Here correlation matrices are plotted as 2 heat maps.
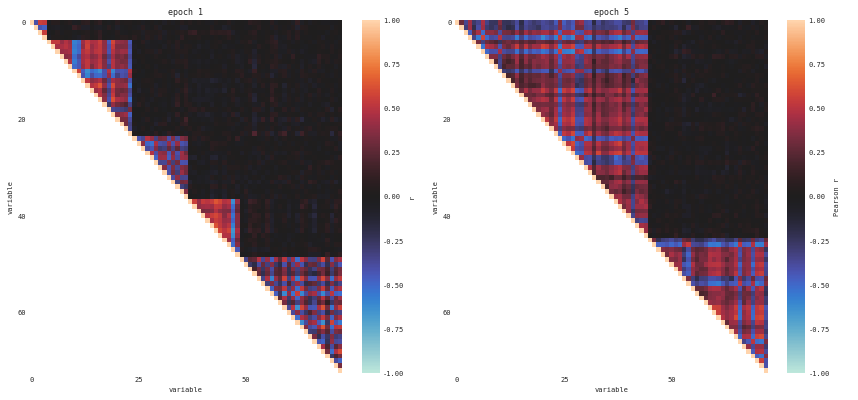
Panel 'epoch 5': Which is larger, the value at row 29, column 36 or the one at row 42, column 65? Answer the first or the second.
the second
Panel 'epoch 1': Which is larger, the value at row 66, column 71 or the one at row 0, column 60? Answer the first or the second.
the second
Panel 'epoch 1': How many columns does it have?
73
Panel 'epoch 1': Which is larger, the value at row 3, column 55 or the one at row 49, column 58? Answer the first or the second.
the second
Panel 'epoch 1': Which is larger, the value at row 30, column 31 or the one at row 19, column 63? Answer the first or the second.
the first
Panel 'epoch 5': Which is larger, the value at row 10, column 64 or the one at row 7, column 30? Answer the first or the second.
the second
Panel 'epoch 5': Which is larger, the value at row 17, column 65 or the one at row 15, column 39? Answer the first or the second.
the second
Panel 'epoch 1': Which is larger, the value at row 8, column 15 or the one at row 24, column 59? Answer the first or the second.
the first
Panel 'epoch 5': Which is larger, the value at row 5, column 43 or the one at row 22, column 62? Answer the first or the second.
the first
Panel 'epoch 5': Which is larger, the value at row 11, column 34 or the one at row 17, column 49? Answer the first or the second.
the first
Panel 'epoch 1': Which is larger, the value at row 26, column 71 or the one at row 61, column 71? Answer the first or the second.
the second
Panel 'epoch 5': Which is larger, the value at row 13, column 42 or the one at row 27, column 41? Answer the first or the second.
the first
